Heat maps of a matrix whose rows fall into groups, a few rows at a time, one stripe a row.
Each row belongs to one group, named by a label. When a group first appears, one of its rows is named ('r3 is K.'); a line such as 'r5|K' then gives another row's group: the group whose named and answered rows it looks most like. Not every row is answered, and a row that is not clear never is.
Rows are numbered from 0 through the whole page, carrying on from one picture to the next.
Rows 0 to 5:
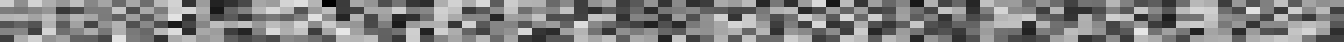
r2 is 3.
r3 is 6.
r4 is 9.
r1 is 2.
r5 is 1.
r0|3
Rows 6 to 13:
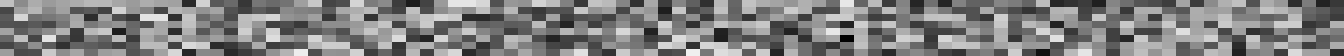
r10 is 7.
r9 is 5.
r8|2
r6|3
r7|1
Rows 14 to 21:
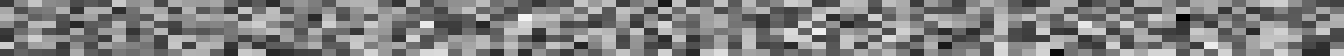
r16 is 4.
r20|3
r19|1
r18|6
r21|5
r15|7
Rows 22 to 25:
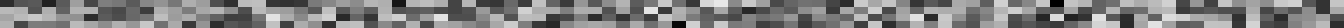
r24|2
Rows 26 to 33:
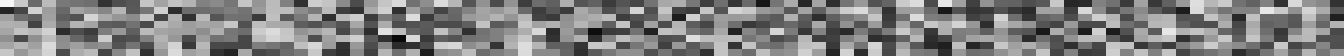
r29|4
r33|3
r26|2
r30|2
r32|3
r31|9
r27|6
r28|9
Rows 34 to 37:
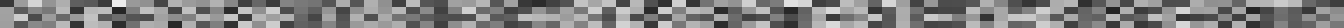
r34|1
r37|7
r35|7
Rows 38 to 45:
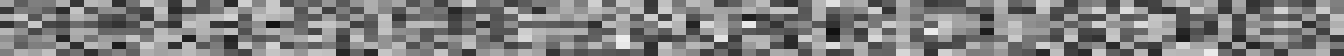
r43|3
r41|5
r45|2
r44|7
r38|7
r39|6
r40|4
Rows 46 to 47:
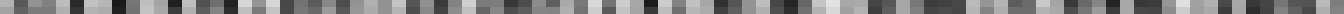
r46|7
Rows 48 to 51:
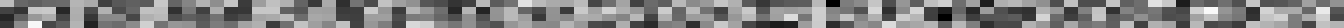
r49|6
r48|4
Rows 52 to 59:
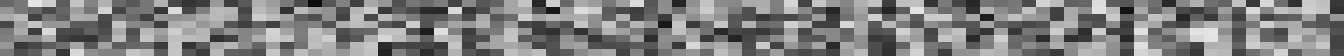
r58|9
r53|9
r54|4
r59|9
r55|1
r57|2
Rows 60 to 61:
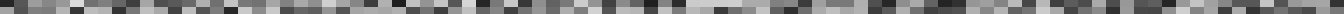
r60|6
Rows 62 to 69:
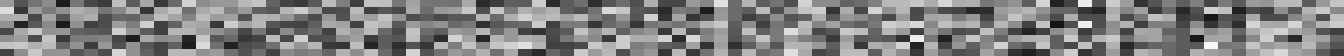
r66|1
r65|5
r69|1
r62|5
